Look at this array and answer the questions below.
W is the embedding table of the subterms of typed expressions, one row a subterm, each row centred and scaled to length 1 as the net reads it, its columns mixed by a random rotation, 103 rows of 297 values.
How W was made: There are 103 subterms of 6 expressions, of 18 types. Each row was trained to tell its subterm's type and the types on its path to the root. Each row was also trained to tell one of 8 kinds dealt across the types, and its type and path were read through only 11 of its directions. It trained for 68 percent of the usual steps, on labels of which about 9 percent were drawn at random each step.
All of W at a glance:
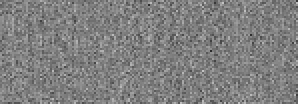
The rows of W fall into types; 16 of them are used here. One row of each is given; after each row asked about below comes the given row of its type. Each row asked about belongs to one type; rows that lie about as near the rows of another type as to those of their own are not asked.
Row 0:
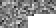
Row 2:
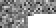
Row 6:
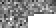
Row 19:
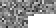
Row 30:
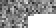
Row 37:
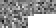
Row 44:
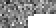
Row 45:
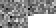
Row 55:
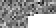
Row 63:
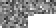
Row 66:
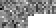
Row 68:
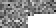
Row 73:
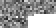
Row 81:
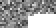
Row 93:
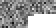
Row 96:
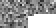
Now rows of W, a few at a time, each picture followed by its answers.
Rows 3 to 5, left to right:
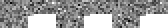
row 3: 37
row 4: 44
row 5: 55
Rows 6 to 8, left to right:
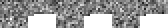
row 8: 37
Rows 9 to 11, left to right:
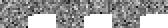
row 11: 66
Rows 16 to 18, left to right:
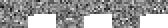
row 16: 45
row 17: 63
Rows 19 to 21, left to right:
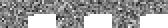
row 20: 93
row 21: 30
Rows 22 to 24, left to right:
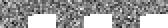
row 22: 93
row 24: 44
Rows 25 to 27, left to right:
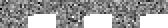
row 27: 96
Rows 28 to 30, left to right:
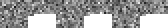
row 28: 19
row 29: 93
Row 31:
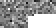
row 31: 0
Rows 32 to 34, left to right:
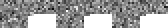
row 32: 63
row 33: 66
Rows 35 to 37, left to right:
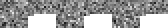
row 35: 66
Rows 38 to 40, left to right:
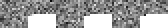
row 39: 2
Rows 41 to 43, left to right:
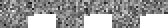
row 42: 45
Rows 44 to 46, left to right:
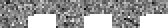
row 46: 55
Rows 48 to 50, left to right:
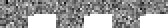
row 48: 37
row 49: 55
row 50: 45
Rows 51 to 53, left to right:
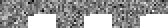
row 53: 81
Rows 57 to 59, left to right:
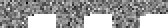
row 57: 0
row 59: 44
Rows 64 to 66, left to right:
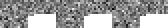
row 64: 63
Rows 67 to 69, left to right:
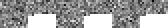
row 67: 55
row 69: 96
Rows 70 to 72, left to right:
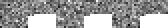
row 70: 68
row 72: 44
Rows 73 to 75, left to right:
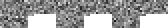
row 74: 81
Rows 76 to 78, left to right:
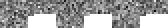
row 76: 30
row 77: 93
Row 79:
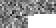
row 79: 37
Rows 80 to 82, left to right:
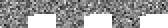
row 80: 0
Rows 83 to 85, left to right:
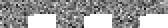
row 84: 68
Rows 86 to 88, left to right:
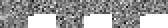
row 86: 66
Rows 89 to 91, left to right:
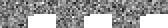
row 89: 0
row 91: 45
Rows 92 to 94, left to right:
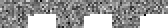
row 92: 63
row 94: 0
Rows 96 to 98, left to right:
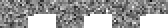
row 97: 63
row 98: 45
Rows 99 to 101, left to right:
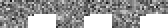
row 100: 66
